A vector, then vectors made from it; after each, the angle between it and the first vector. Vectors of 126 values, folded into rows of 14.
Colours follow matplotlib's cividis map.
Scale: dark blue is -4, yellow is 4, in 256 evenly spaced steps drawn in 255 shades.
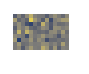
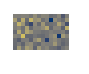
partly aligned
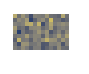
nearly opposite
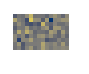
nearly parallel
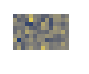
nearly parallel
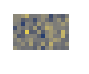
orthogonal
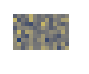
nearly parallel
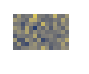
partly aligned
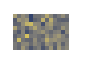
nearly opposite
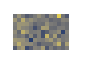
orthogonal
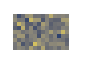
partly aligned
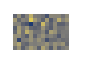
nearly parallel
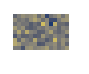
partly aligned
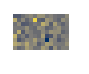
partly aligned
